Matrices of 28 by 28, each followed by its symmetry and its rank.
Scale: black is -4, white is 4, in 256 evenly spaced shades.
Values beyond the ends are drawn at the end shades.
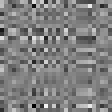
neither, rank two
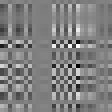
neither, rank one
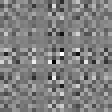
antisymmetric, rank two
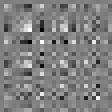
symmetric, rank two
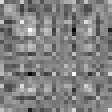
symmetric, rank three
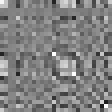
symmetric, rank three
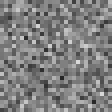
antisymmetric, full rank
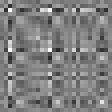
symmetric, rank two
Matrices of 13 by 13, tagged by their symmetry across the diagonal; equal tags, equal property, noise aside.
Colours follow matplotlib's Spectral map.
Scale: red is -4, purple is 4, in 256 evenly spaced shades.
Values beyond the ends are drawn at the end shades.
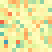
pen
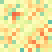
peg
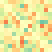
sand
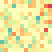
pen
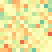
sand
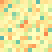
peg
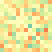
sand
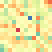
sand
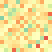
peg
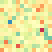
pen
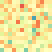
pen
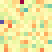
sand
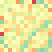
peg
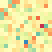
sand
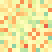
peg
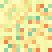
peg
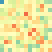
peg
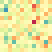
pen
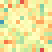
sand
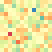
sand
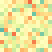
sand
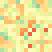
peg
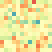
pen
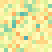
peg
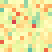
pen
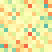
sand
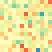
pen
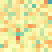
pen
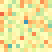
pen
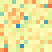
peg
